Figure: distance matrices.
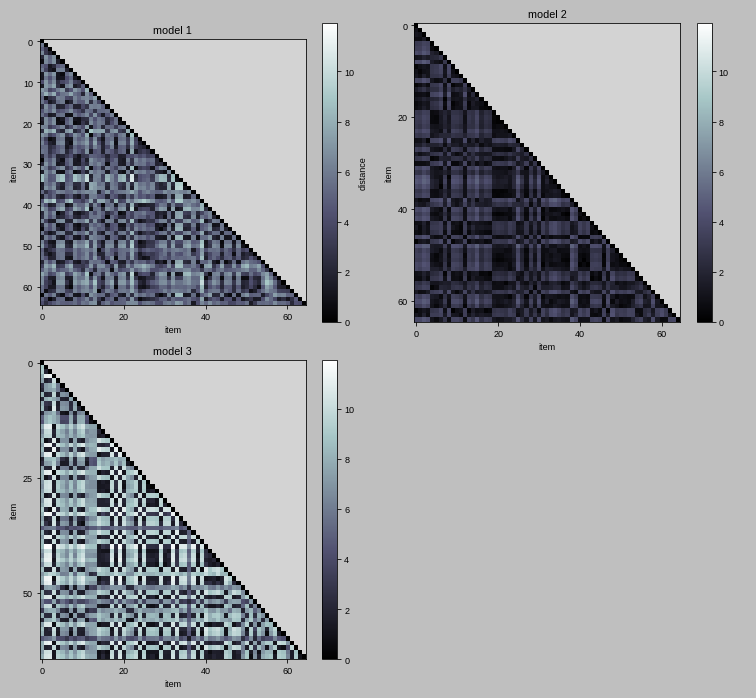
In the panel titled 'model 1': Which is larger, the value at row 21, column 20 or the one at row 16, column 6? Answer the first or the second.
the first
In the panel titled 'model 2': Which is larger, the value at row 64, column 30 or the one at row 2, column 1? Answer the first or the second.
the first
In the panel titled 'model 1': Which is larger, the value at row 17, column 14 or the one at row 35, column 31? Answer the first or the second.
the second
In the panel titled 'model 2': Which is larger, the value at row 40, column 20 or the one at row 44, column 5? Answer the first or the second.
the second
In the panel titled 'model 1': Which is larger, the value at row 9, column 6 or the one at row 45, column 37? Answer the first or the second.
the second
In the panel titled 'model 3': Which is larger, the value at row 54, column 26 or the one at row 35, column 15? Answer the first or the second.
the second
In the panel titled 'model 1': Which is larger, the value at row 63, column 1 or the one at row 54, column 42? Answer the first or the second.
the first
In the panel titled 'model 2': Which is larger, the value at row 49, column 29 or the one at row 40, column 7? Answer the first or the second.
the second
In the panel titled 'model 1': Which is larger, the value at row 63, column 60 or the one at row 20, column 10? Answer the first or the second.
the second
